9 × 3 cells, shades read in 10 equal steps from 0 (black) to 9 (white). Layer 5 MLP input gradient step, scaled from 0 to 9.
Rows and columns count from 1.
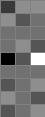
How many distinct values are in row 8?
3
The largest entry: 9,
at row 5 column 3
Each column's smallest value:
0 3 3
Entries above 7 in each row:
0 0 0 0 1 0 0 0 0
